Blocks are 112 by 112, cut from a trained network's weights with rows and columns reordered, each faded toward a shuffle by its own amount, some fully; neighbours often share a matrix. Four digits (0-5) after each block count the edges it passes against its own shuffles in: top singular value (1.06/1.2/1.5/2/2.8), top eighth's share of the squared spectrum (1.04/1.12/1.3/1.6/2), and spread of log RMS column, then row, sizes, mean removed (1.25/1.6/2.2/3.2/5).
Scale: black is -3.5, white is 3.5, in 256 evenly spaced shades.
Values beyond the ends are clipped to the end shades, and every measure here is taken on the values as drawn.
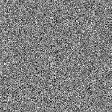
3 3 2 1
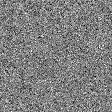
0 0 0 0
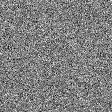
0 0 0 0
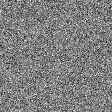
2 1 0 0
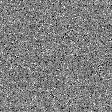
0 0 0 0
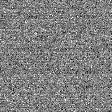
2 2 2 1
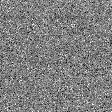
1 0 0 0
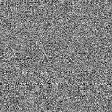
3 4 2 2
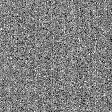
2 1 0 0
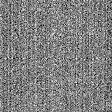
3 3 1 2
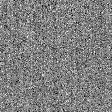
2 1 0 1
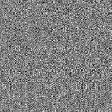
4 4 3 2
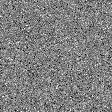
0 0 0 0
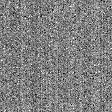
3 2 0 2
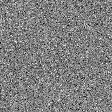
0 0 0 0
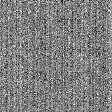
4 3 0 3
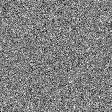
1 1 0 0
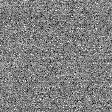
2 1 0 0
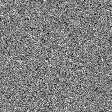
2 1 0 0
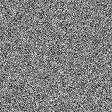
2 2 0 0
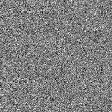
3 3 1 1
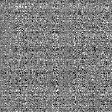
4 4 4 1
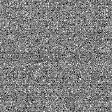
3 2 2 0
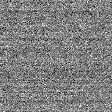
3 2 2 0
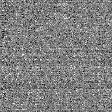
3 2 2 0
